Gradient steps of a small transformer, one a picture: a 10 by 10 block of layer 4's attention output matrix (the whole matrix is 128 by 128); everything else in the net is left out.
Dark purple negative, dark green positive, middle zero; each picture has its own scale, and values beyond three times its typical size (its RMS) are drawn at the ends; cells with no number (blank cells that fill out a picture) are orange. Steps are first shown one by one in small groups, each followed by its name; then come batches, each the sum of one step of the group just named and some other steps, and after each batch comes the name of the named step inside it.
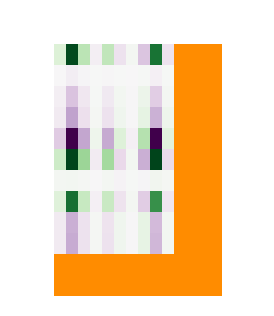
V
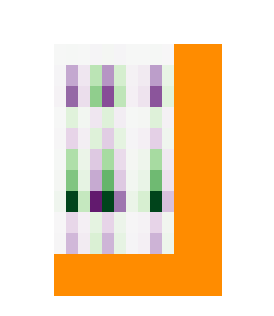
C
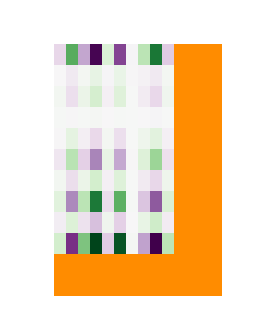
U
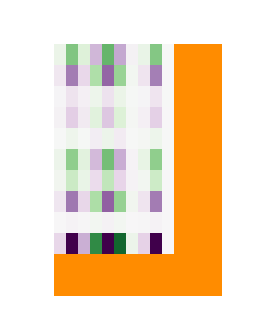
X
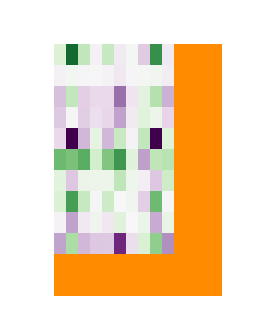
V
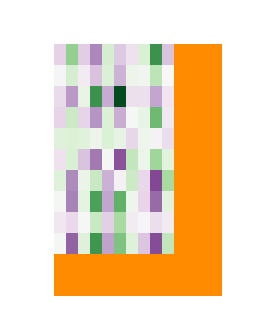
U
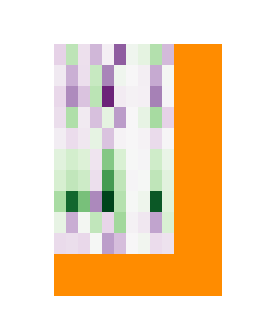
C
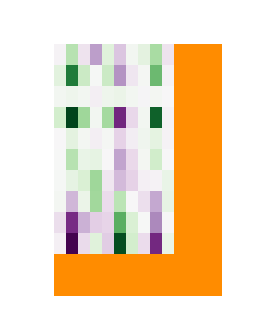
U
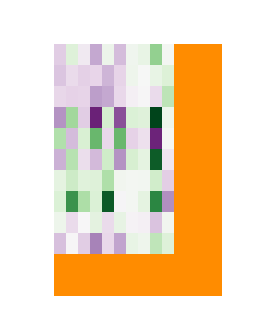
C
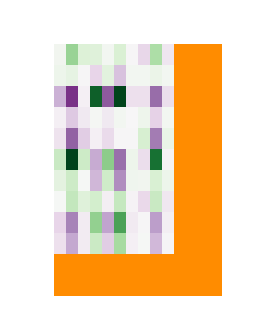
V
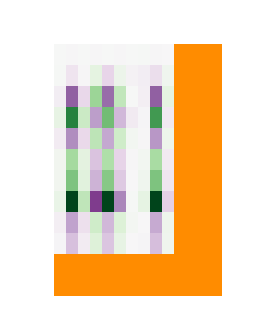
C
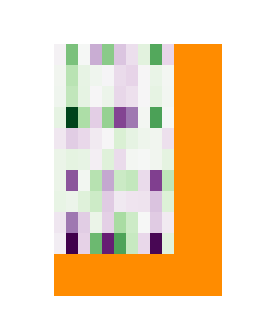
X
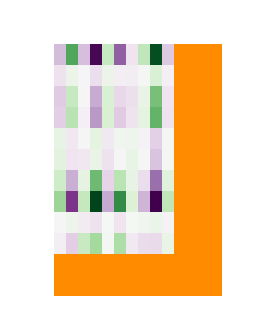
U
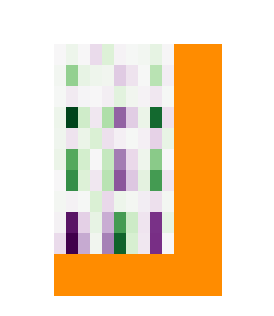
X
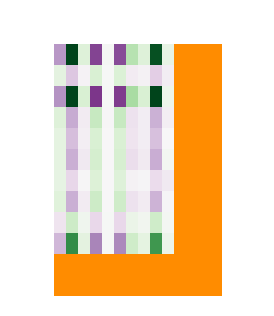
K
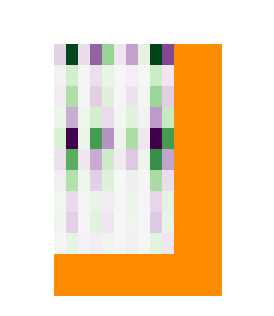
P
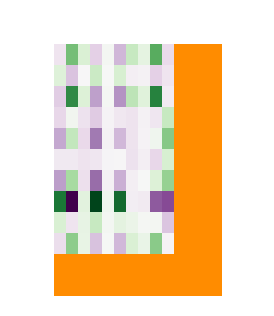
K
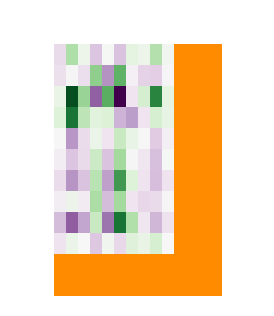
K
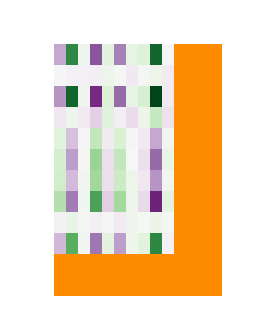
K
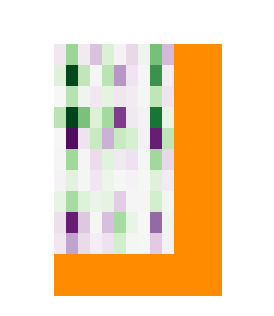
P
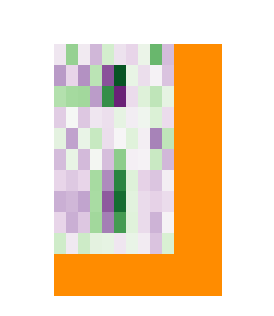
P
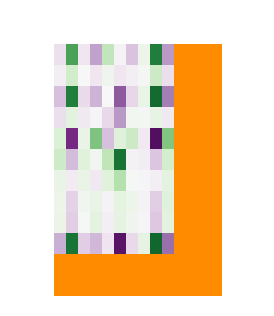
P
